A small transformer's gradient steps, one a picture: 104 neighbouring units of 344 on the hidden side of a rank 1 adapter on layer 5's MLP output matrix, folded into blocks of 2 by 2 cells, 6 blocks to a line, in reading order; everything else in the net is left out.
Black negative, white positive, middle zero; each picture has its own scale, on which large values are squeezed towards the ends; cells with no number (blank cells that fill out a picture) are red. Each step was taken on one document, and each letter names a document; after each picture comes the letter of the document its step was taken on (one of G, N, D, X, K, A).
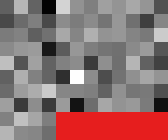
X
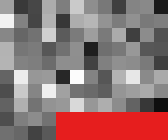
X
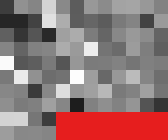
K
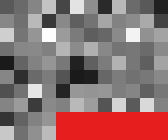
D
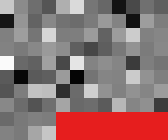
K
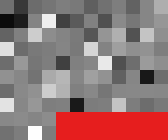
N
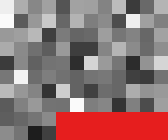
K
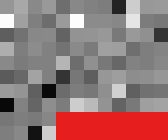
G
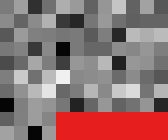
N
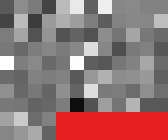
D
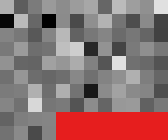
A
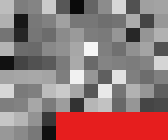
K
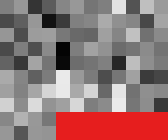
N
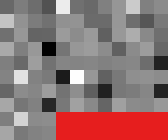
X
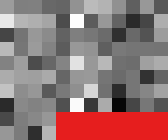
N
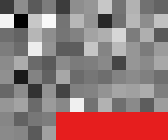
A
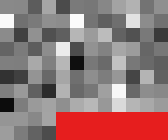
G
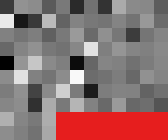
D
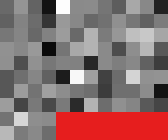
X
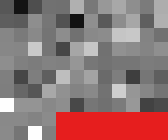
A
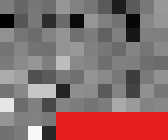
G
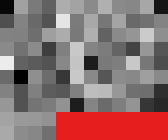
X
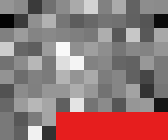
N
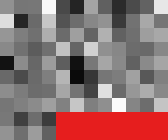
K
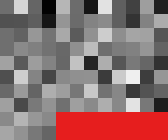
X
